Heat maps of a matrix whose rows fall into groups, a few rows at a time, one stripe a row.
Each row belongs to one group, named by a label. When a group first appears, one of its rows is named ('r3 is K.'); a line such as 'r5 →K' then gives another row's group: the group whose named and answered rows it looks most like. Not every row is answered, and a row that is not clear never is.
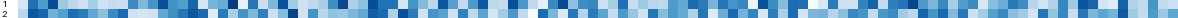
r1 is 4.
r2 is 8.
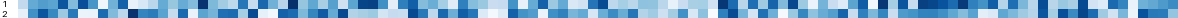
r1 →8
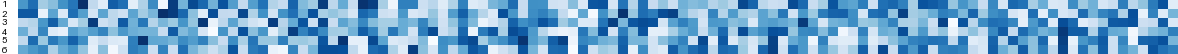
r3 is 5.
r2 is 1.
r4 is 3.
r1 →8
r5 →4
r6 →4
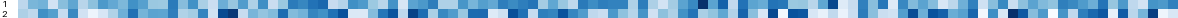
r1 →3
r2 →4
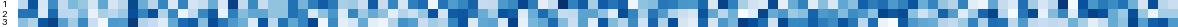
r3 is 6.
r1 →4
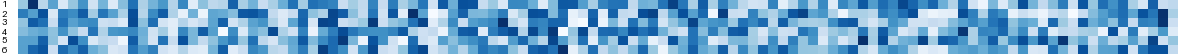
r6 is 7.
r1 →4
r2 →7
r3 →7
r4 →5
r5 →4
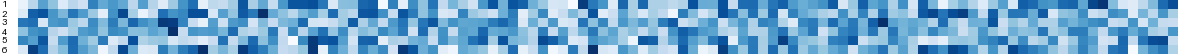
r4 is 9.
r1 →3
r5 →7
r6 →8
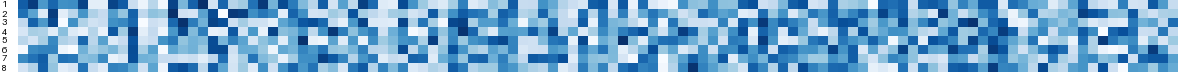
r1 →8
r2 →1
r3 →6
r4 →5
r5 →1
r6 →6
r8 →6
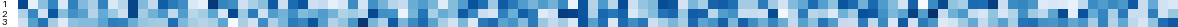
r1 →1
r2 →4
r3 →3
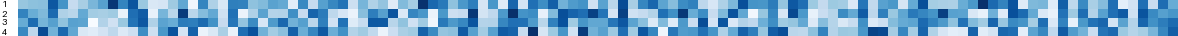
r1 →5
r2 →4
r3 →4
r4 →3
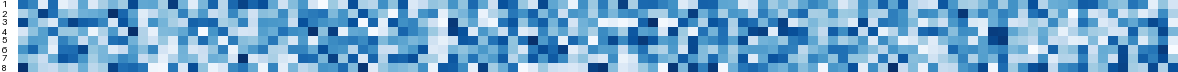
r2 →5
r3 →7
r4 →6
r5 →5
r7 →7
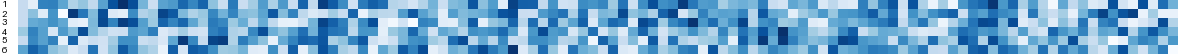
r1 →5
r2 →1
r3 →5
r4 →7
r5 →6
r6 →9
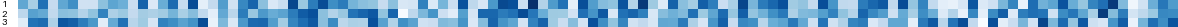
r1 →3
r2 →3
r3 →8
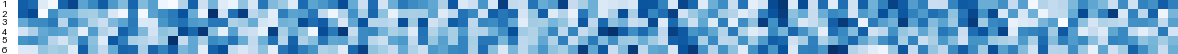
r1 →7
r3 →6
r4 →5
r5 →9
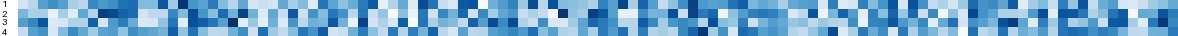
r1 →5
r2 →9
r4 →3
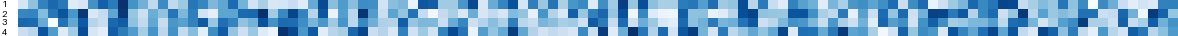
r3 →8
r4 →6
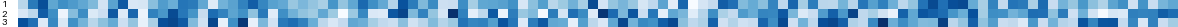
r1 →8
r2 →6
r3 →1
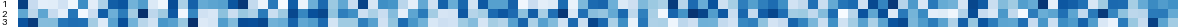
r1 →9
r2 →3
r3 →8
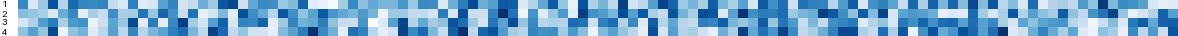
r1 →1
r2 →3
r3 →6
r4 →6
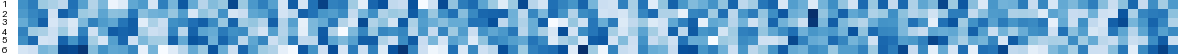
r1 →4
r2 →7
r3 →9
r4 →9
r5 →8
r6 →7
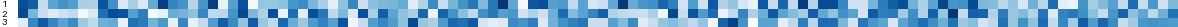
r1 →1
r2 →9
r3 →4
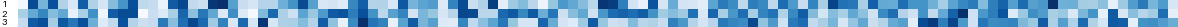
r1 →6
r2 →5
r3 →8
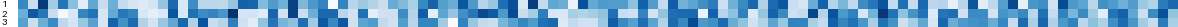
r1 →3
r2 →9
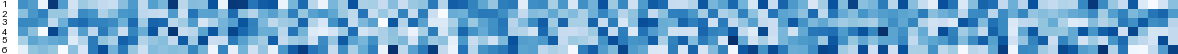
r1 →1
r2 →9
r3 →7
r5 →5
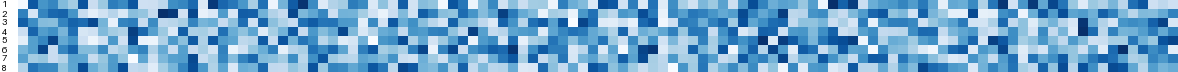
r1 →6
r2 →3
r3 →7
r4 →4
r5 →6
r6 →7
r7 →3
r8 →8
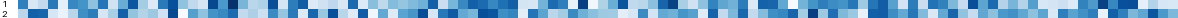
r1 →1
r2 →9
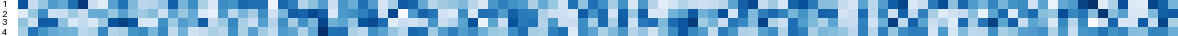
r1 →8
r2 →3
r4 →4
